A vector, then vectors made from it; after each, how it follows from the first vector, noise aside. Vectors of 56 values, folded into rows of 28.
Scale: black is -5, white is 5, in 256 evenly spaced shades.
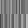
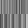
copied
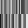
scaled up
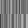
copied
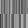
copied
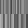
negated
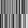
scaled up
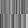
copied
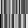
scaled up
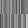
copied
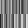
scaled up
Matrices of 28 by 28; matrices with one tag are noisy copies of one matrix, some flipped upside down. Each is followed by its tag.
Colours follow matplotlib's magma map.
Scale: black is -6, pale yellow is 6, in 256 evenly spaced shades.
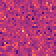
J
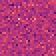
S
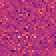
S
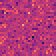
J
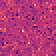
J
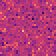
J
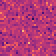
J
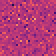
S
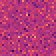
S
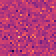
S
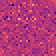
S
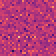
S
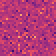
S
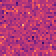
J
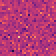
S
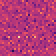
S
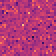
J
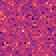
J
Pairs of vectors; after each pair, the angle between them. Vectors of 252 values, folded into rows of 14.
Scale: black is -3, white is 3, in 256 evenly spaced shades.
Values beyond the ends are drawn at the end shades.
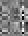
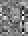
nearly opposite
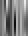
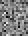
orthogonal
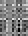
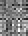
nearly opposite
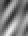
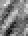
nearly opposite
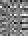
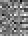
nearly parallel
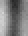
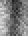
nearly parallel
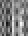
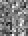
partly aligned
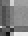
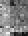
nearly opposite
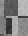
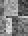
nearly opposite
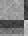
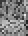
partly opposed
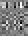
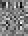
nearly opposite
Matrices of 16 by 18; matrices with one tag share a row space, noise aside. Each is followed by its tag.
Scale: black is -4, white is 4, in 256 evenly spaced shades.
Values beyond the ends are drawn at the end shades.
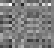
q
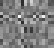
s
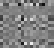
s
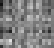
q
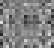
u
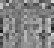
u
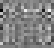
u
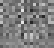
s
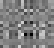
s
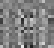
s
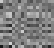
q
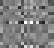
s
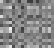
q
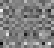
u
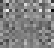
u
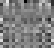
u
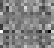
u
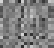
s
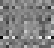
u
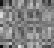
q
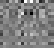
s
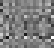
u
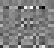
s
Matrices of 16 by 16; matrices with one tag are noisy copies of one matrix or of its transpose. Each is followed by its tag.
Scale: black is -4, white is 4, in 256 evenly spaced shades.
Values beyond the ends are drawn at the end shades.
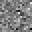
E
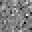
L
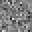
E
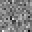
E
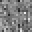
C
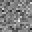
E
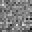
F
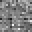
C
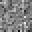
F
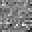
F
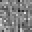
C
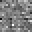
C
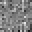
F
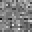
C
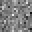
L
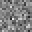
E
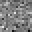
L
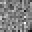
F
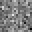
L
